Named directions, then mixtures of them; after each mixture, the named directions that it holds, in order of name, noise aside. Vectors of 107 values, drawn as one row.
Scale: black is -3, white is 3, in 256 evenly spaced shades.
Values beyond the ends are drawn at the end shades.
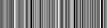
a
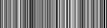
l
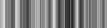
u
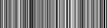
l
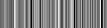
a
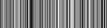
a, l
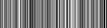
l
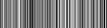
l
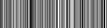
a, l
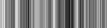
u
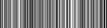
l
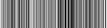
l, u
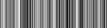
l, u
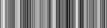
l, u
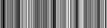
l, u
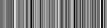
a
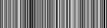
l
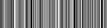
a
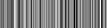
a, l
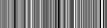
a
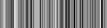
a, u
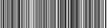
l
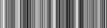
l, u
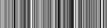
a, u
